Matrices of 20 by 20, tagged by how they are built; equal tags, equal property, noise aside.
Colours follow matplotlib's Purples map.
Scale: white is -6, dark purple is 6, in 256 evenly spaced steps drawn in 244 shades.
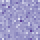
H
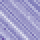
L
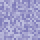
H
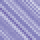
L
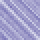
L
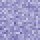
H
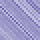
L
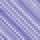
L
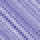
L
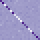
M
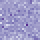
H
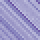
L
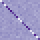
M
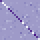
M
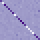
M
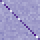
M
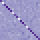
M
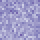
H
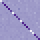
M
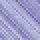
L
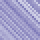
L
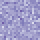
H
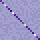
M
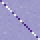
M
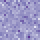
H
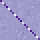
M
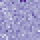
H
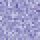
H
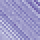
L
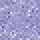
H
